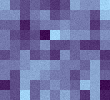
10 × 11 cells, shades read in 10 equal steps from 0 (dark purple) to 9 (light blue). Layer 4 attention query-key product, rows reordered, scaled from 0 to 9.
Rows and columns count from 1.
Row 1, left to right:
7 4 3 4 3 2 3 7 6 6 9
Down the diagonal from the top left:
7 6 1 3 6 2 5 3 8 7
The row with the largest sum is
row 7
